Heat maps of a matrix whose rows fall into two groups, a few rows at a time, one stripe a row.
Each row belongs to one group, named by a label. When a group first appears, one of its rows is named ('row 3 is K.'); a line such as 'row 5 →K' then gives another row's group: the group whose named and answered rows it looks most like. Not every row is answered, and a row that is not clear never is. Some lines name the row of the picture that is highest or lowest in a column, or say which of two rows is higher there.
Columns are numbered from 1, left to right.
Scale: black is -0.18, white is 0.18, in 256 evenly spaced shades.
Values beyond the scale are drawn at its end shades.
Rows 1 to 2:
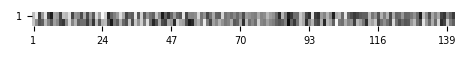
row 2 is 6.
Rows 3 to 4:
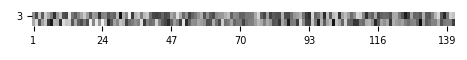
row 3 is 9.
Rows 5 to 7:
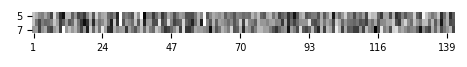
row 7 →6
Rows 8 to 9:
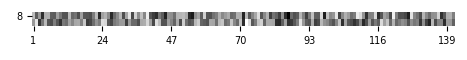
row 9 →6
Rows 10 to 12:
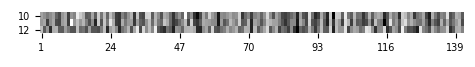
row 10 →6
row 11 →6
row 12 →9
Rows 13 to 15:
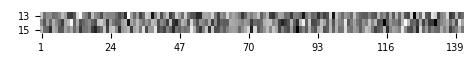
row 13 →6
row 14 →9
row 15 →9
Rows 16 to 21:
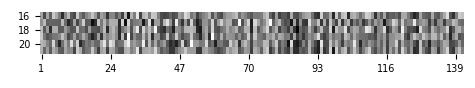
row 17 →6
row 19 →6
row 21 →9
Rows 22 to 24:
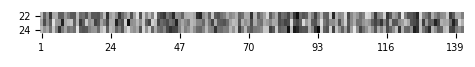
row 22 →9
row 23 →9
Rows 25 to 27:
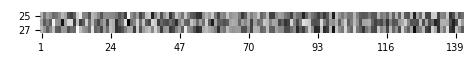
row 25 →6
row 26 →9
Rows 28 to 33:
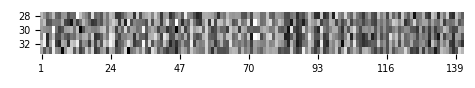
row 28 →6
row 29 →6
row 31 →6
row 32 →6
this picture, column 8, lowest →33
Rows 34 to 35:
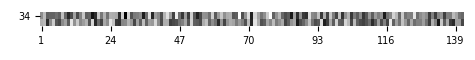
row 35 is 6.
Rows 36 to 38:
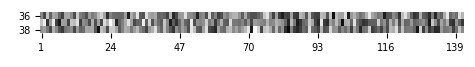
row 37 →6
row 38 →9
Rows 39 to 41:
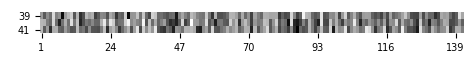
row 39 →9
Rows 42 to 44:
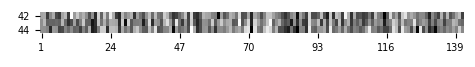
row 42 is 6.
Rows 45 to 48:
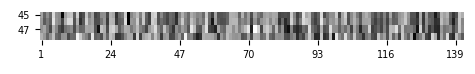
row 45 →9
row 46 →9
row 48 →6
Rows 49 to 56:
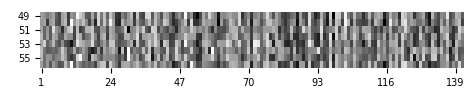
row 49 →6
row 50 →6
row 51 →9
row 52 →9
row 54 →6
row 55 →6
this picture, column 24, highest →50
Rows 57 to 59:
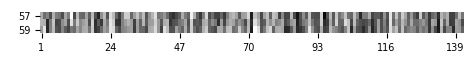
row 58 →6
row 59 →6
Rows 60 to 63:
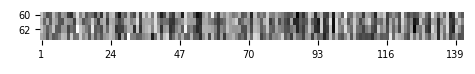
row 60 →6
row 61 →9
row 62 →6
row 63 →6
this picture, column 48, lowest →60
